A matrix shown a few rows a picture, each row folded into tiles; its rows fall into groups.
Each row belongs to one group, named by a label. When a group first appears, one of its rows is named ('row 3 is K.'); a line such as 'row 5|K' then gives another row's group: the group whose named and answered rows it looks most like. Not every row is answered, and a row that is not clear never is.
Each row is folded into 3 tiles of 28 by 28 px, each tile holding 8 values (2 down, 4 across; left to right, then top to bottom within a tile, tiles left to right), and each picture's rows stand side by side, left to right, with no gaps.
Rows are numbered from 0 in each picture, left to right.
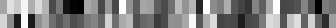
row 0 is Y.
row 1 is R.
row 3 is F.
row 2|R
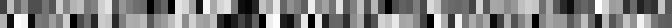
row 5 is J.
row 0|J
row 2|R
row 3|J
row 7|J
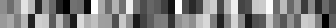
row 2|R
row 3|J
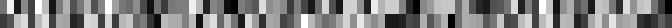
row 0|R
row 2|F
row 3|J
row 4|R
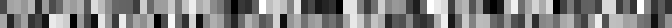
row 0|J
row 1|J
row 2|Y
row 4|R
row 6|Y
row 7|F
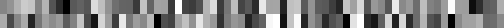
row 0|Y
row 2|R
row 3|R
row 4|J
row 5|Y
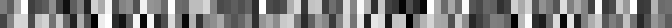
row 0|F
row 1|J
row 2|Y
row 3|R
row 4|F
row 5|R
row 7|R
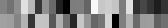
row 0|F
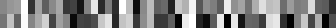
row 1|R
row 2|J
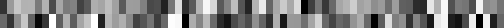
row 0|J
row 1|F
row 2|R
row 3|Y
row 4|J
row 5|J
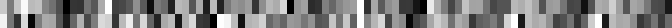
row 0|Y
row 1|F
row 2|J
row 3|F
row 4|F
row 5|R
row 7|F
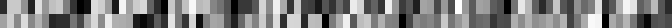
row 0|R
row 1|R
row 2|Y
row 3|F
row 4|F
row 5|R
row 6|F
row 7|R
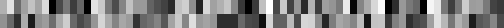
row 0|Y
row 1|R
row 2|R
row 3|J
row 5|R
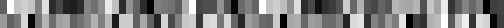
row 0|Y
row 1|F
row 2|F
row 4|J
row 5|F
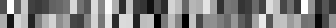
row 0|J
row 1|F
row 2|Y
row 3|F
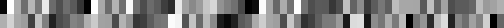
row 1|R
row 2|R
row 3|R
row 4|J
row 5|J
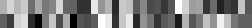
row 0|J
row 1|R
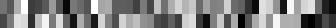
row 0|F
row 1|J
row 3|R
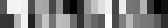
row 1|Y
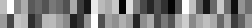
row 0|J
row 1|F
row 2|F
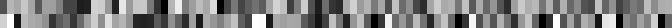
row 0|F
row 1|R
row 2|Y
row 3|F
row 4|J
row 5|J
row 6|J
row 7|J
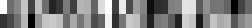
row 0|Y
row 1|Y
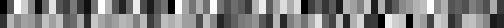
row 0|F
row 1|F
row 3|Y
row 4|J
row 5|J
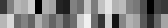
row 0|F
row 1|Y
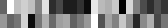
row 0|Y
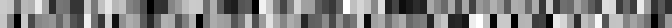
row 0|Y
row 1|Y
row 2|Y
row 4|Y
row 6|J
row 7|F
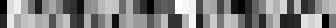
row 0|F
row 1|Y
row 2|Y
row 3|J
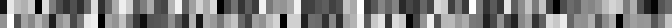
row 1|R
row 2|Y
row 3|R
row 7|Y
